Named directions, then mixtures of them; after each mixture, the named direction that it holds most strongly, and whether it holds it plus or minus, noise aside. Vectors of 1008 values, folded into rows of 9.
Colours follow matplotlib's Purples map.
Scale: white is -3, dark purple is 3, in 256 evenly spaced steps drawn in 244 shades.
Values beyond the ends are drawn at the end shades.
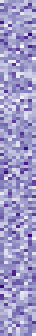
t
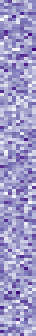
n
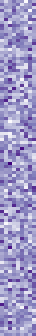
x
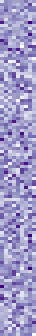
t, plus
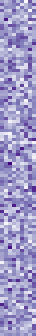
x, plus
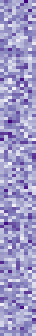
x, minus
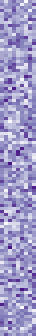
x, plus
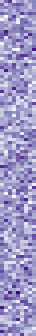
n, plus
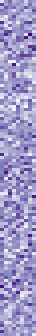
t, plus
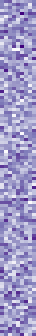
n, plus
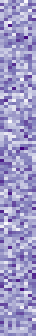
x, plus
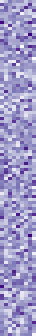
t, plus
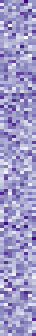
t, minus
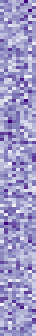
x, minus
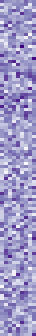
t, minus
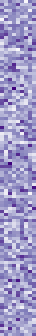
x, plus
